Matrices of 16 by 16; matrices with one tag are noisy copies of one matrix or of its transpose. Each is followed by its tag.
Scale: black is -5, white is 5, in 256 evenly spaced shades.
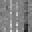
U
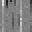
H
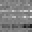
U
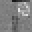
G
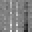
U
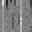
H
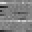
H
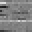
H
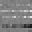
U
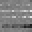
U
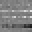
U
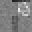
G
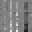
U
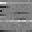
H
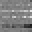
U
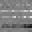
U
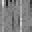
H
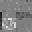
G
